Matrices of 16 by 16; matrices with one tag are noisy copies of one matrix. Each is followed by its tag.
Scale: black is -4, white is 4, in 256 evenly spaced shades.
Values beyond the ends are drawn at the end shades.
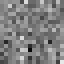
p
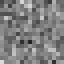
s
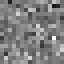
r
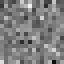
s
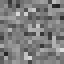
r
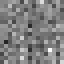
p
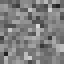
r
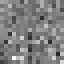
p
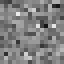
r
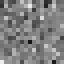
s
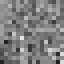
p
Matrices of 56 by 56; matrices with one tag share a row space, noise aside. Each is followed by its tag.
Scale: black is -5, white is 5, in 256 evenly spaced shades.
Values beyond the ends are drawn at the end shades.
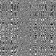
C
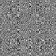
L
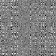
C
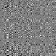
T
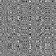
L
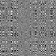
C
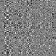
T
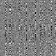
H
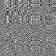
T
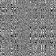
C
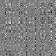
H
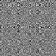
L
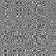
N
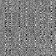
H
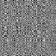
N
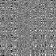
C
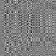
T
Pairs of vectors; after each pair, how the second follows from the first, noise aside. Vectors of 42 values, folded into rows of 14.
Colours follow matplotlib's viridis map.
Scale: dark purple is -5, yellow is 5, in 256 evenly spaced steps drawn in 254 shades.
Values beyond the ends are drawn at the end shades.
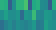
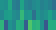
reversed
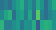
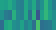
negated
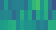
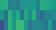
reversed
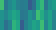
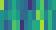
scaled up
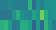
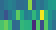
scaled up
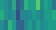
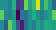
scaled up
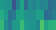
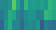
negated
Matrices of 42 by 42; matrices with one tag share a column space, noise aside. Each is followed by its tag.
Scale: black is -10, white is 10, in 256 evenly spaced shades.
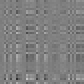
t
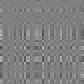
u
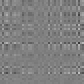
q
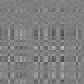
u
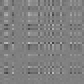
q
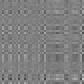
t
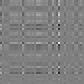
q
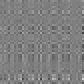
t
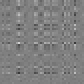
q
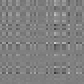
q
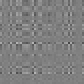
q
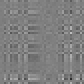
t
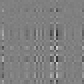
u
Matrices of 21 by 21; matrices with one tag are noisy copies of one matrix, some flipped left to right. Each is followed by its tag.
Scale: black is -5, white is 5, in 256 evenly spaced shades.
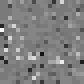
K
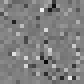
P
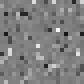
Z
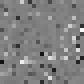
K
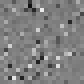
P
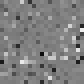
K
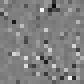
P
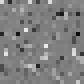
Z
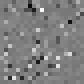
P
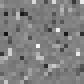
Z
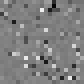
P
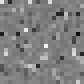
Z
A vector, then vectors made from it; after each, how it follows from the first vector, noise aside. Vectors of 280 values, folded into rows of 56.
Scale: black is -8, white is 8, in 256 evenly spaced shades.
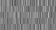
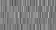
copied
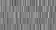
copied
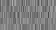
negated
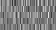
scaled up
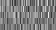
scaled up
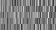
scaled up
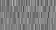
negated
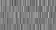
copied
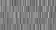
copied
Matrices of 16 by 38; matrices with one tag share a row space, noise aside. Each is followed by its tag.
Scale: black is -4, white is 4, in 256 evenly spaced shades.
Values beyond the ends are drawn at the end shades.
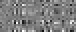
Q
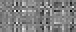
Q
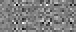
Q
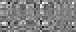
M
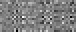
Q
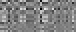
M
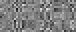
Q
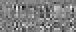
Q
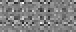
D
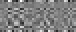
D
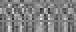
D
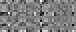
M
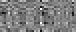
M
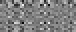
D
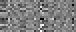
M
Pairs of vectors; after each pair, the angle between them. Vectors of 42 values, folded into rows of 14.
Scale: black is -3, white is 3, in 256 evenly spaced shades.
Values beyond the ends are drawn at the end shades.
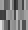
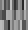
nearly parallel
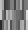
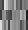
nearly opposite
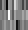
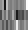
partly opposed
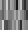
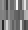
nearly opposite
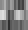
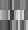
partly aligned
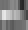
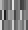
orthogonal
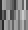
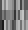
partly aligned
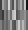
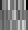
nearly parallel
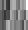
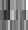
nearly parallel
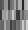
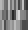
nearly opposite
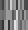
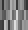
nearly parallel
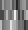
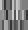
partly opposed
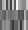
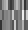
orthogonal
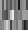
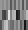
partly aligned
